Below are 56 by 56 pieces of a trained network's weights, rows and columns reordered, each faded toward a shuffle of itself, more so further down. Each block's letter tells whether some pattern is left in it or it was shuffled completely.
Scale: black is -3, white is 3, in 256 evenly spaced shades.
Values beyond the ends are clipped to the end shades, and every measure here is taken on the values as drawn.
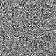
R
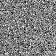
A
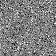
A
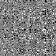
R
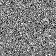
A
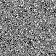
A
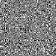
R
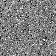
A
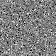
A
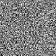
R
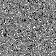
A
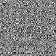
R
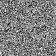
A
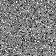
A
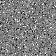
A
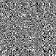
R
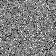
A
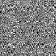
R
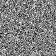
A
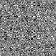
R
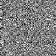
R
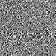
R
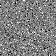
A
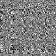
R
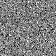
A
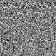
R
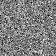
A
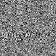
R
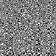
R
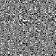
R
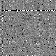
R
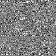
R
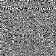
R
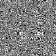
R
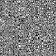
R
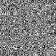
R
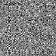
R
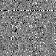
R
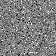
A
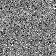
A
